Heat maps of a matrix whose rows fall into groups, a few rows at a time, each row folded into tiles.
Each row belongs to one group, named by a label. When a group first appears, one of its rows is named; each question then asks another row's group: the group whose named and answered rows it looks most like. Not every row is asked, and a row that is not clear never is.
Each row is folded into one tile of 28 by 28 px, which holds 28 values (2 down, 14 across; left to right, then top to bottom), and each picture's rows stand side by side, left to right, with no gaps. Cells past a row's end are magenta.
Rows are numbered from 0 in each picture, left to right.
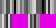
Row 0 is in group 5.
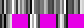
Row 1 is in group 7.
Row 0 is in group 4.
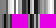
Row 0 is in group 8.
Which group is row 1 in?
4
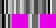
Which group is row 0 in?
4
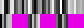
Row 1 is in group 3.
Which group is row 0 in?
3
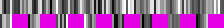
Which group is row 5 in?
8
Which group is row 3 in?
5
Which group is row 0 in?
3
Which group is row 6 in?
8
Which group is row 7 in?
4
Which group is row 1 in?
3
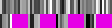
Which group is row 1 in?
4
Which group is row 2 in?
3
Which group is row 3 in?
4
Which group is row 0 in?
3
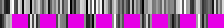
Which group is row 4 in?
5
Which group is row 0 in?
3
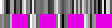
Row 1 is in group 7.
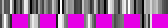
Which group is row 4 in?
8
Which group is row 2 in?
7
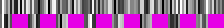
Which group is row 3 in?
7
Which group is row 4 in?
4
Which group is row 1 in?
7
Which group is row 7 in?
8
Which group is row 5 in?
3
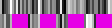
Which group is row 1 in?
3
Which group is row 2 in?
4
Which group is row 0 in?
8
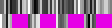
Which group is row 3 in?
4
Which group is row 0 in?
5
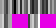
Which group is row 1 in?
3
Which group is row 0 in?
5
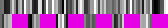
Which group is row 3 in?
8
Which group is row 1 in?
3
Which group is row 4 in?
4
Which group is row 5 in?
7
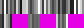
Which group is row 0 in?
7
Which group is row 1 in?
8
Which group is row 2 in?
5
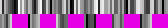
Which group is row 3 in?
8
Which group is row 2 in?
5
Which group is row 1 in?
3
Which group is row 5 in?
3
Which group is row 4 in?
7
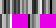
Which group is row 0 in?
3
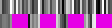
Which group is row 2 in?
8
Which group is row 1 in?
3
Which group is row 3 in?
5
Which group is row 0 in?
8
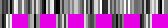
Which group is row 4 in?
8
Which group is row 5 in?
4
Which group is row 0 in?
4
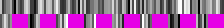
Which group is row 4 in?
5
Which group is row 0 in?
7
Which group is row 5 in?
7
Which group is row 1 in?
4
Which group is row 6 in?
8
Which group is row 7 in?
4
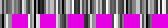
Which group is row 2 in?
8
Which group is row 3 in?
4
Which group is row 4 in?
7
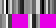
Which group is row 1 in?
5
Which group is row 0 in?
7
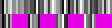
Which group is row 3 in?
5
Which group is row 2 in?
7
